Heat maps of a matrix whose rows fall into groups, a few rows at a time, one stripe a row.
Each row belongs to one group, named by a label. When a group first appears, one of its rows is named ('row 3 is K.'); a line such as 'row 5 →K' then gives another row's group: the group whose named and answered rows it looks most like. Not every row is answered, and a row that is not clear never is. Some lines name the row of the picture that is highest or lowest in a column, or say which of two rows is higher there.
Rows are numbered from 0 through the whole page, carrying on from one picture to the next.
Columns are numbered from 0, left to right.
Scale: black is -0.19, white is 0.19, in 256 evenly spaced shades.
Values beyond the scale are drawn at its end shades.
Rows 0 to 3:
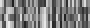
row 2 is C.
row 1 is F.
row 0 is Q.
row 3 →F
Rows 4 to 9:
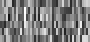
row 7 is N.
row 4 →Q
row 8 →C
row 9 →Q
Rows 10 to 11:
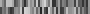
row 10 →F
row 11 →N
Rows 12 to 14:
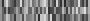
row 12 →C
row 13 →Q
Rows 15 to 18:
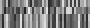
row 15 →Q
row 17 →C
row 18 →C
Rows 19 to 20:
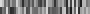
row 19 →Q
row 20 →Q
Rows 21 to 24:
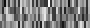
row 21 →N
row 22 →C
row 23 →F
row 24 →N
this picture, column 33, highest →21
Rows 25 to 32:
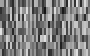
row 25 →Q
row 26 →N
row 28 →Q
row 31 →N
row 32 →Q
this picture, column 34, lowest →30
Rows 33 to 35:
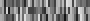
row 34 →N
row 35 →N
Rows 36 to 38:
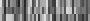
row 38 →F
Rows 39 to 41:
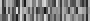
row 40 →N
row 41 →C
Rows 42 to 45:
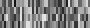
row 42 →Q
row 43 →N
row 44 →C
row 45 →N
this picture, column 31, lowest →43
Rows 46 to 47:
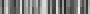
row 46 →C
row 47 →C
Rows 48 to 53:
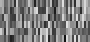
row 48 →Q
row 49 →Q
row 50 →Q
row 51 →N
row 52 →F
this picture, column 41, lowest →52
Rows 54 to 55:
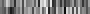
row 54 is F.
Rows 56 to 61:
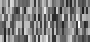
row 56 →F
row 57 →C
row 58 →Q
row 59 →N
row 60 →N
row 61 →F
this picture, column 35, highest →61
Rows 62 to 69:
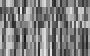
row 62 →F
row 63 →N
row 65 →Q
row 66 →F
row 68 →F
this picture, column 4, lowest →64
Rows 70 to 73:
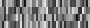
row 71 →Q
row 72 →N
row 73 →C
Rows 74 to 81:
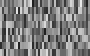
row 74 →N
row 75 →N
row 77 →F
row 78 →N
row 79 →Q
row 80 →N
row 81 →F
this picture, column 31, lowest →80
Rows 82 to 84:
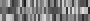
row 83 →Q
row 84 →F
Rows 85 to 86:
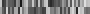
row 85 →Q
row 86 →N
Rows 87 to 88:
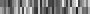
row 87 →Q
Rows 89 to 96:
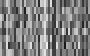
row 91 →F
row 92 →C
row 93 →Q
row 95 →C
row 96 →F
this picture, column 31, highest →93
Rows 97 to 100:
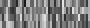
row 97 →C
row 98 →Q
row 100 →F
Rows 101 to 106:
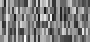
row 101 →F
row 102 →N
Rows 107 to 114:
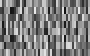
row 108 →C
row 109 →Q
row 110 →N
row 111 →N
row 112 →C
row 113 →C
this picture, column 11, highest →111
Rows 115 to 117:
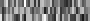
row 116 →N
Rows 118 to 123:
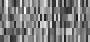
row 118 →C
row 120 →N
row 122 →C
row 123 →C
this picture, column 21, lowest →122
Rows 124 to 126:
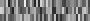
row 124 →F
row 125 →Q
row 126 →N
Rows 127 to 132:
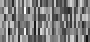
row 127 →N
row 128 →F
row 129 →Q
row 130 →F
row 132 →N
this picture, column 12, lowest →130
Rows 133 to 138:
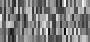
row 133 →Q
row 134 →N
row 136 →F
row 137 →C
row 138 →Q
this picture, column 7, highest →134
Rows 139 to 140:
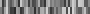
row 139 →N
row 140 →Q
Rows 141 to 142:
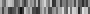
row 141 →F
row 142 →Q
